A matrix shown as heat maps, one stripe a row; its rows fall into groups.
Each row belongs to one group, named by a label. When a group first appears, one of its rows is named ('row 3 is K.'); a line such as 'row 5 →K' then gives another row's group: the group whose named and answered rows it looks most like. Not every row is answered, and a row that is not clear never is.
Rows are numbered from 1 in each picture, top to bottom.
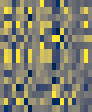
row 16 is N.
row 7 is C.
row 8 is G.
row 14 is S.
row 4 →G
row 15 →C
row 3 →N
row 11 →N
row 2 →G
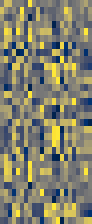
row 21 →S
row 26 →G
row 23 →C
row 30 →S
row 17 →C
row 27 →N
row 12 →S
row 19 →S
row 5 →G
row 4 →C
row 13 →N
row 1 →G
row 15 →S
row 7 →C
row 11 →S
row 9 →C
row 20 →S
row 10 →S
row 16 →C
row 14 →G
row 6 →G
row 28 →C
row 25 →G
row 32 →S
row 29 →C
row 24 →G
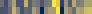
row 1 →S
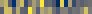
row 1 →C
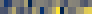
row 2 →S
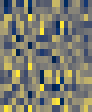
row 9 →C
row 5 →C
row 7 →N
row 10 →G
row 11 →S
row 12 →S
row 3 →G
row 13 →C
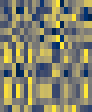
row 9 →G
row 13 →G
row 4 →S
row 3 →S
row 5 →C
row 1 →S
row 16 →S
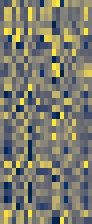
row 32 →C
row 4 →C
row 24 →G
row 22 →N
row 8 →S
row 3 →G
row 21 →N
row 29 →N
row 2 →G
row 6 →S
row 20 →S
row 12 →C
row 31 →G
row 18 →S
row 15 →N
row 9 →C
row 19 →N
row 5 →G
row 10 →S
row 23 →N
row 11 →S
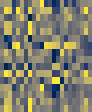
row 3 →N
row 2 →G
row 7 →S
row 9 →C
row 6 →N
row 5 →G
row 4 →G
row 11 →G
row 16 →G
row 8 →C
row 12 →S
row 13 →C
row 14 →C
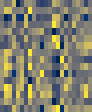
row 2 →G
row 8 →G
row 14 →G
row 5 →C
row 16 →S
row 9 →C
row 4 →S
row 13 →G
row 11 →C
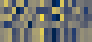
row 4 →N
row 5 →C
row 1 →C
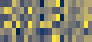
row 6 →S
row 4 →G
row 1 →S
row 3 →S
